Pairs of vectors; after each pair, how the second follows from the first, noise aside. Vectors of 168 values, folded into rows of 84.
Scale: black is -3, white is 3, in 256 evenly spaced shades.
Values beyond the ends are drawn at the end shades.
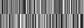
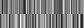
copied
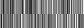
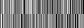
negated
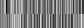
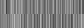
shrunk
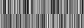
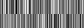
negated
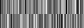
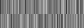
shrunk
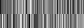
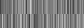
shrunk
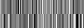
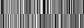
wrapped around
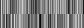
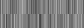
shrunk
